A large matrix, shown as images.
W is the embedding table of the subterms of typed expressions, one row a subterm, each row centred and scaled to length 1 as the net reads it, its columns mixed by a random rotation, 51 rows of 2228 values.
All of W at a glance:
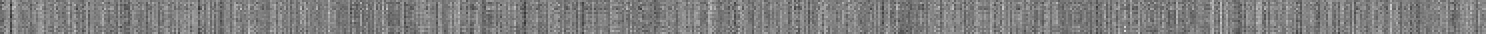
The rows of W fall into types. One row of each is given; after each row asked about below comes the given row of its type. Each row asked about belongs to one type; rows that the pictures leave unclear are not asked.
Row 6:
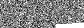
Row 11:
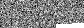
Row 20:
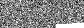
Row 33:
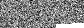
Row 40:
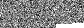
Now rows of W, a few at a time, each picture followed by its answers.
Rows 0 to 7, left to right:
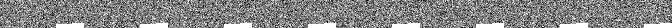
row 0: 11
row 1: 6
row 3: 40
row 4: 33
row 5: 40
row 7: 33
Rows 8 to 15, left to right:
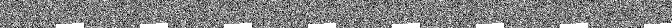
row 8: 6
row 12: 20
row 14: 20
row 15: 40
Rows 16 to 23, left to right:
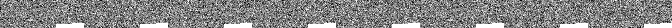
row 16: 33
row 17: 6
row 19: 40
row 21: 33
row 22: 33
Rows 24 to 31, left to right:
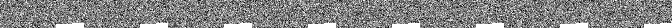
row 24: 6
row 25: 40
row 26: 33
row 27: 40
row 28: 40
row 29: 33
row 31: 40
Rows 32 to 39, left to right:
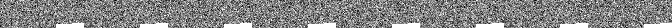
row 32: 11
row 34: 40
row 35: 20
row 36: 20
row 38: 33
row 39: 6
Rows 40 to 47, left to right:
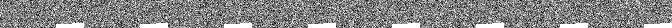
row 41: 6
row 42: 11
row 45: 6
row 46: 33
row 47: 6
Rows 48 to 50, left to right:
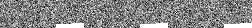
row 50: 20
